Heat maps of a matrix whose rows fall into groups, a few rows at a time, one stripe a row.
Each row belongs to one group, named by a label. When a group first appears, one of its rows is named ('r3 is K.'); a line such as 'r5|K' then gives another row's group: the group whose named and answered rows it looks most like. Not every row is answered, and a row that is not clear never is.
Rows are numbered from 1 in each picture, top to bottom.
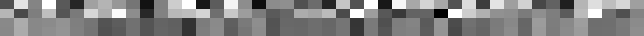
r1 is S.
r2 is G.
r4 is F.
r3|F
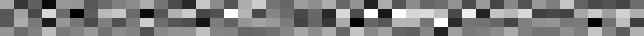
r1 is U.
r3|F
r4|G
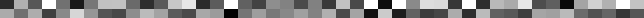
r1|S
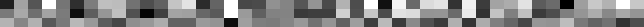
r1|S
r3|U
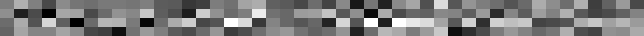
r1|F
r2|U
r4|F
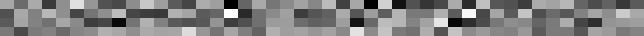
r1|U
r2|S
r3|F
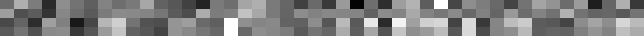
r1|F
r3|S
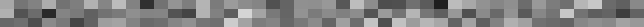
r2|U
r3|S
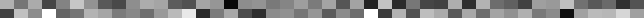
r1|U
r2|S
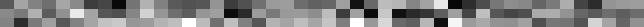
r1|F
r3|G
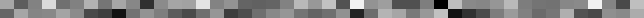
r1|G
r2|F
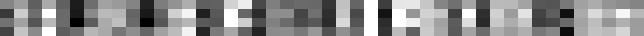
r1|S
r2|S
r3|S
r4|S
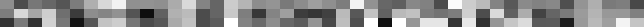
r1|G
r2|S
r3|S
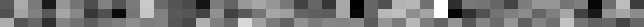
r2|F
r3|U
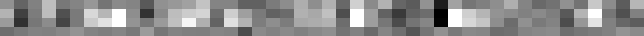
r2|G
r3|G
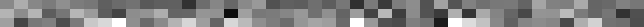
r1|F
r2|U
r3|G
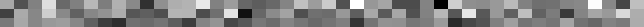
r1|G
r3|F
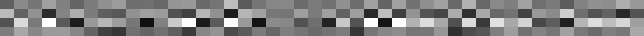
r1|S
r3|S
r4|F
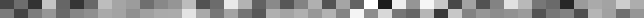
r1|S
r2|G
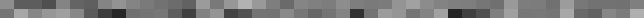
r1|U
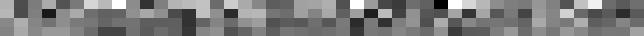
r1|G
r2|U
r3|F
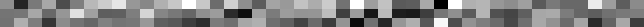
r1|G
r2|U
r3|F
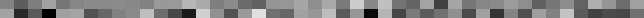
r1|G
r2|U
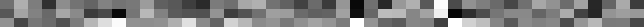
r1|F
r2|F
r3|G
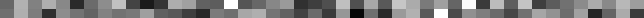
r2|F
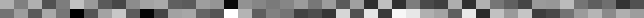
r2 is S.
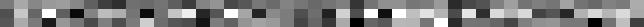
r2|S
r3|F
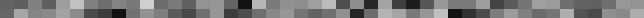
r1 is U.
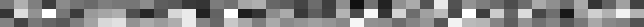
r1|F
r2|S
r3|G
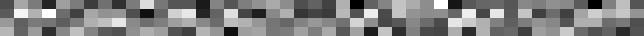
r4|U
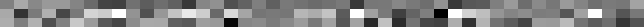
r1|F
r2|G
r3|U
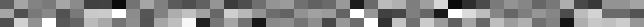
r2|G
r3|S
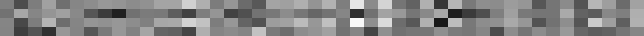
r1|G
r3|G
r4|U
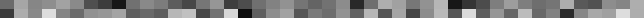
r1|F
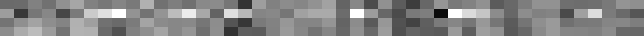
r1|U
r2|G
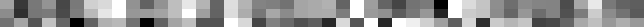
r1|G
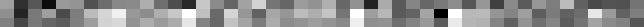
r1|U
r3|G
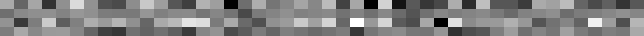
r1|U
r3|G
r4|F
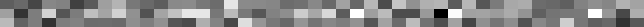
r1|S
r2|G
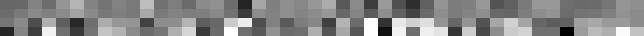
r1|U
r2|U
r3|S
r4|S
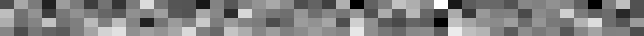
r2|U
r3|G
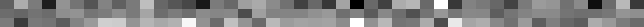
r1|F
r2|U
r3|G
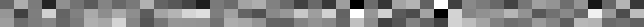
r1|F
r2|G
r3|G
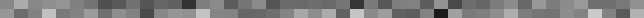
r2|G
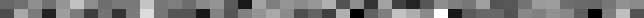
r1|U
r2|F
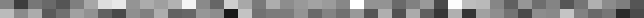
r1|G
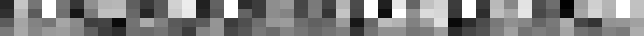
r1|S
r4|F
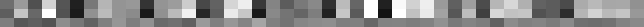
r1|S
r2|S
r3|U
